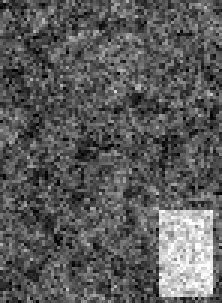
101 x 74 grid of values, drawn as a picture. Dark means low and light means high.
Ninth with the highest average: bottom right. Mirror symmetry: none. Odd patch: higher, in the bottom right. Histogram: skewed, a long tail of high values. Grain: blotchy. Stripes: none.
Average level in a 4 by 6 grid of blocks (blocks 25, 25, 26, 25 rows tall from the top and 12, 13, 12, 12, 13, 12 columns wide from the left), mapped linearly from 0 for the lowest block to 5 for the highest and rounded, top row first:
0 0 1 1 1 1 / 0 0 0 1 0 0 / 0 0 0 1 2 2 / 0 0 1 0 4 5
